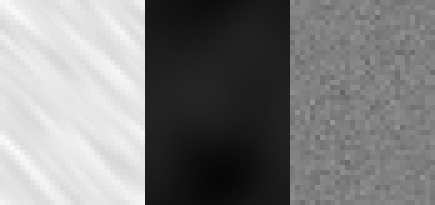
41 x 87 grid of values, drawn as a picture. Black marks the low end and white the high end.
It is made of 1 by 3 panels. Panel 1,1: very high, slanting down to the right, faint in contrast. Panel 1,2: very low, smooth, faint in contrast. Panel 1,3: middling, fine-grained, faint in contrast.
